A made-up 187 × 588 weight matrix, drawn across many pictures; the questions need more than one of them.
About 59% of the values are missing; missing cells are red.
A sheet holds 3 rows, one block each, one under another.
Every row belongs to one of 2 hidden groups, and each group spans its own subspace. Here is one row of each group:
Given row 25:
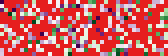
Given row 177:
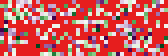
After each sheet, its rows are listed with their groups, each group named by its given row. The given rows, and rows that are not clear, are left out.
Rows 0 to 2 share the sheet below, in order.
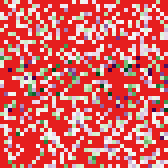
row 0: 177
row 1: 25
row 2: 25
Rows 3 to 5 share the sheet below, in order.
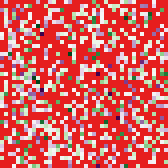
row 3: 25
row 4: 25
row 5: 25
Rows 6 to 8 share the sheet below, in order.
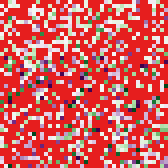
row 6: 25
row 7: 177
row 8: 25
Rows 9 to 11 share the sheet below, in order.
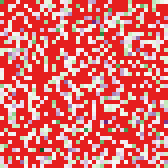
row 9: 25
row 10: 177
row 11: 25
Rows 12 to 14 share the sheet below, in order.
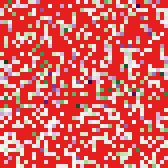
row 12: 177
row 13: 177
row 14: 25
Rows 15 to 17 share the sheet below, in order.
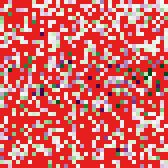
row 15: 25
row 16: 25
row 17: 177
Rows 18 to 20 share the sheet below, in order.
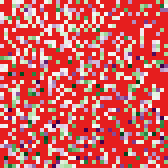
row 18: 25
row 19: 25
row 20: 25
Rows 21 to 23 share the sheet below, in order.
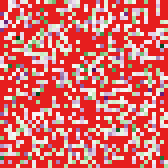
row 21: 177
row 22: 177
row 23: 177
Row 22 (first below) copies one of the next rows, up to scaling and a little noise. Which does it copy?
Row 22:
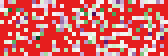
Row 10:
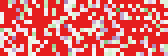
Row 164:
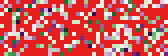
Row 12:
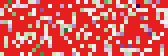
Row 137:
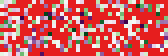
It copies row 164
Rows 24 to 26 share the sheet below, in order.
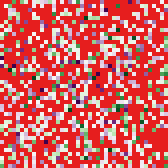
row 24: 25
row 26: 25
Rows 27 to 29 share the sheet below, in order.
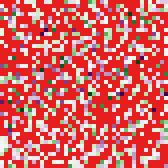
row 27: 25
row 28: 177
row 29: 25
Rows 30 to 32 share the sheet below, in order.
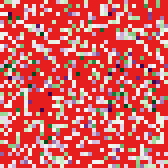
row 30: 25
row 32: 177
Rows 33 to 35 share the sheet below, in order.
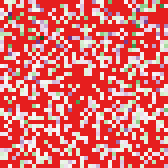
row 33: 25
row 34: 25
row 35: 25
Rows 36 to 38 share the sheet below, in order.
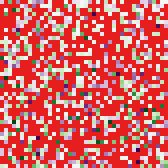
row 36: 177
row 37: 177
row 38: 25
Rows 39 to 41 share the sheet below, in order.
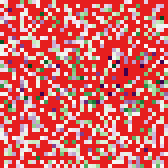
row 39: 177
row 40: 25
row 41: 177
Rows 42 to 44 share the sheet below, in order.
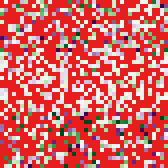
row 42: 25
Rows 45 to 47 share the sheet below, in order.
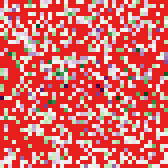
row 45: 25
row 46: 177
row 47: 177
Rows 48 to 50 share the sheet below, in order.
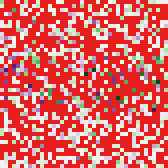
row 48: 25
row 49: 177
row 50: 25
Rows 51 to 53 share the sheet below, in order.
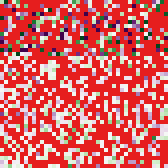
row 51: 177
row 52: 25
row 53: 177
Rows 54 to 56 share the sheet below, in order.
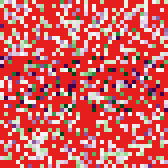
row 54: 177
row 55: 25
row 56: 25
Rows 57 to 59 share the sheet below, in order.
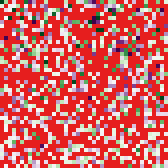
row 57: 25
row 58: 177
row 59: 25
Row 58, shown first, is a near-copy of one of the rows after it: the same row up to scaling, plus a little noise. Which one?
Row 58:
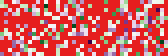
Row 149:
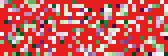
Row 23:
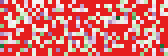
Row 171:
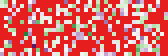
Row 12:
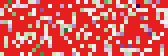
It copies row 171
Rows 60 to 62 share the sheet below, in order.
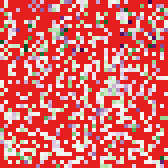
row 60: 177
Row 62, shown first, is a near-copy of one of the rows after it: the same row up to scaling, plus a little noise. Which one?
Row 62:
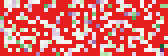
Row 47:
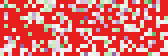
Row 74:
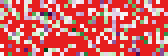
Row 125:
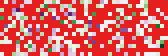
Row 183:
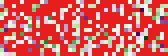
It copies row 125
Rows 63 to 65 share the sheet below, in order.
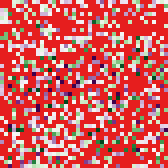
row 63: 25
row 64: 177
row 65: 25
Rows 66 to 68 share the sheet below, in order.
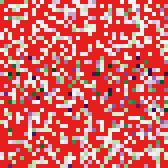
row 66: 25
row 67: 25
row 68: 25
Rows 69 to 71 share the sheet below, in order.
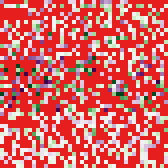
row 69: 177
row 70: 177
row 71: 25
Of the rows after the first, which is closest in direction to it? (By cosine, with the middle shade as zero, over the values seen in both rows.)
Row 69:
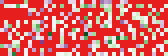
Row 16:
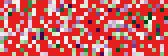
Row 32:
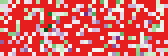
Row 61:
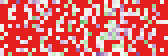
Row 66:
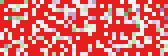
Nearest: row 16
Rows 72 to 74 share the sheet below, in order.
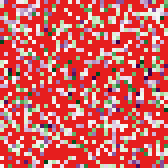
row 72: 177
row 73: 25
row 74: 177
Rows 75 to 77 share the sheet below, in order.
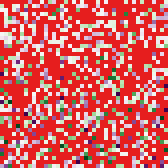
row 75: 25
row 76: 177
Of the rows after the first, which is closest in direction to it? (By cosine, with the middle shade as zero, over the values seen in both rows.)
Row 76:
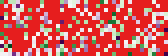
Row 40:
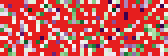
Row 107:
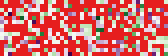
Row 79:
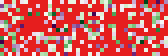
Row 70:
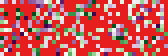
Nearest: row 79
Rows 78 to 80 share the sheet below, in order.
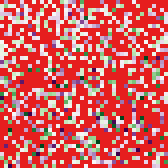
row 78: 177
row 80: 25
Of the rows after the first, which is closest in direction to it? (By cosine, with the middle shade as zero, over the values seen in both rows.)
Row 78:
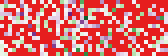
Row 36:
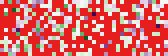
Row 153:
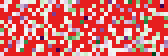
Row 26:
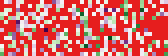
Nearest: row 26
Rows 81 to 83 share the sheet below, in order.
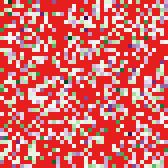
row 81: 177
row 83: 177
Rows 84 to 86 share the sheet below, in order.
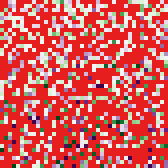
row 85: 25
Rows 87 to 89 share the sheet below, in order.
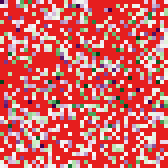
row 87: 25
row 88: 177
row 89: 25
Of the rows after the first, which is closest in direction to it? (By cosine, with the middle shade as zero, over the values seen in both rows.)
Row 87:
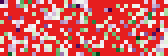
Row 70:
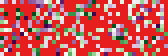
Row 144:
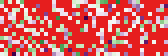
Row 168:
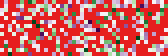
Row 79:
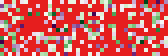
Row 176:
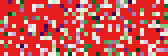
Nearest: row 176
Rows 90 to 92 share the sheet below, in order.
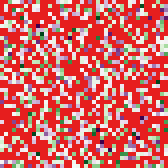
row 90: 25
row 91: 177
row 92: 25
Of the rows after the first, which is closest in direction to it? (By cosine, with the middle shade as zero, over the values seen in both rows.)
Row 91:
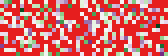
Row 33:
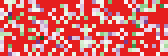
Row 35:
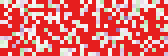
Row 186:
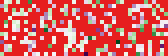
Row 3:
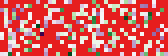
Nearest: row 35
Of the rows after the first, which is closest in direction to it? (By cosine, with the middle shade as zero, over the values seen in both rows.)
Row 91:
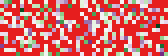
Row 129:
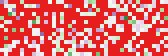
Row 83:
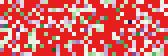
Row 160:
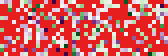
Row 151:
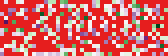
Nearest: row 151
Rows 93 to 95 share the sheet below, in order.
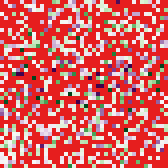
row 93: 177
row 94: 25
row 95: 25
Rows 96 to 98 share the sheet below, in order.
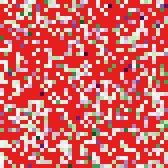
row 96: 177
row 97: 25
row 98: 25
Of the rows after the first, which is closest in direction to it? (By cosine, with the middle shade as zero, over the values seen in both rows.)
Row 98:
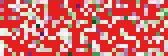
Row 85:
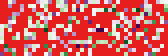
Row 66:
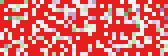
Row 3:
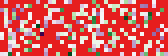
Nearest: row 3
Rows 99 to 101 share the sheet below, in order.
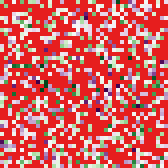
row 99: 177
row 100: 25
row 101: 177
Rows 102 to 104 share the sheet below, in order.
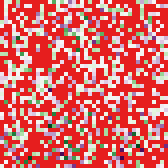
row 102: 177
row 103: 177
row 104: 177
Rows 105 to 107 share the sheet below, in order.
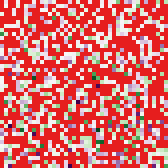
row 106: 25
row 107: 25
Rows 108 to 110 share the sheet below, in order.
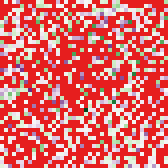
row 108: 177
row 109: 177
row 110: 25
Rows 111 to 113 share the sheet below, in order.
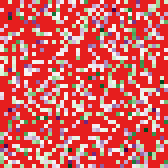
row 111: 25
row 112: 25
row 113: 25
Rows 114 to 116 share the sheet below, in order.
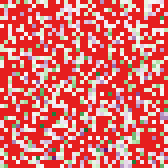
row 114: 177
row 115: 25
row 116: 177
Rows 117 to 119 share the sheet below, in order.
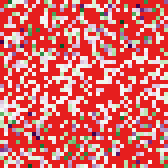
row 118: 25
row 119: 25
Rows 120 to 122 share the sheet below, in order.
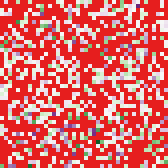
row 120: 177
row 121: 25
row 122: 25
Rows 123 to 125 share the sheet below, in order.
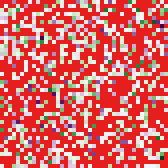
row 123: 25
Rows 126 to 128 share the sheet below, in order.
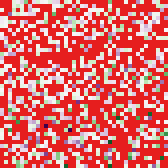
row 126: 25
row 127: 25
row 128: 177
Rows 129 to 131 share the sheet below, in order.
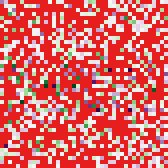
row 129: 25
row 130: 25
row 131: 177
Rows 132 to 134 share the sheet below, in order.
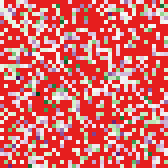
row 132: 25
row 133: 177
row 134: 25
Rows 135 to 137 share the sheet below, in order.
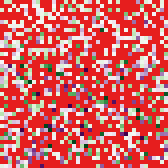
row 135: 25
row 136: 177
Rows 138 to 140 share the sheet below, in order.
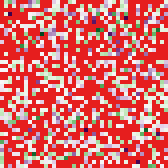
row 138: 25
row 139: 25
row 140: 25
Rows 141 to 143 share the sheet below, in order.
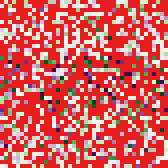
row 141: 25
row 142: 25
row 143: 177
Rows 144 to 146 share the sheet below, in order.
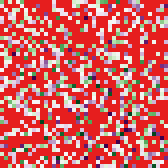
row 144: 177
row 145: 25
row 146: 25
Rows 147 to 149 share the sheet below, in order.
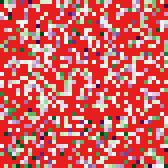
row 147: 25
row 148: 25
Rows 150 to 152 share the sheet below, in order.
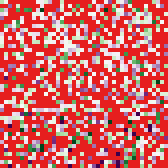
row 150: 25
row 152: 25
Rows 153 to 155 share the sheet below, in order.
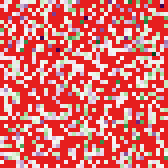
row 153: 25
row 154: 177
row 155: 25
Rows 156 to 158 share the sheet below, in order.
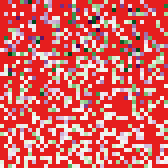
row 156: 25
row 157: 25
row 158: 25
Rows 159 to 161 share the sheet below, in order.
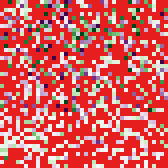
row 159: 177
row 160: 25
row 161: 25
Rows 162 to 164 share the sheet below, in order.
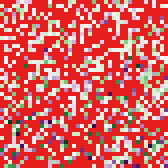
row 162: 177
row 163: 25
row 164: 177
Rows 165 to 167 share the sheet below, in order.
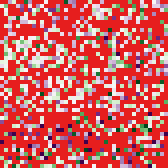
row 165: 177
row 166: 25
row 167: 177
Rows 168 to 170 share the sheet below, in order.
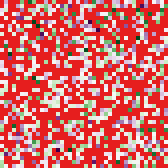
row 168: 25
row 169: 25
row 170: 25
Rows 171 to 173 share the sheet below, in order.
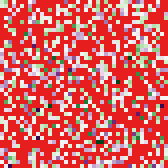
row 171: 177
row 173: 25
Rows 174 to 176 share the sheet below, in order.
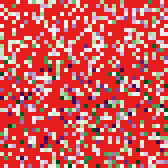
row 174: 177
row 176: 25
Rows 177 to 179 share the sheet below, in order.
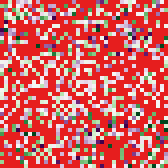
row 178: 25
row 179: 25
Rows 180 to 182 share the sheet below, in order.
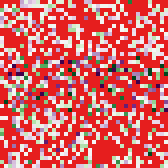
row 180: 25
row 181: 25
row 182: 25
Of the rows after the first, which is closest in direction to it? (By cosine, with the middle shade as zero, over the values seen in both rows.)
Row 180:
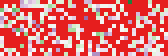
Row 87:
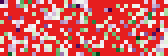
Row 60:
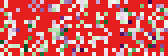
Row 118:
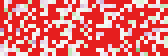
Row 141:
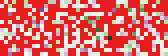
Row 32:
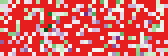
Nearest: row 32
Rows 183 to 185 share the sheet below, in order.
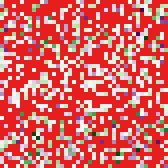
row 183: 177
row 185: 25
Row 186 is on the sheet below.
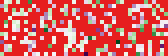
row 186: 177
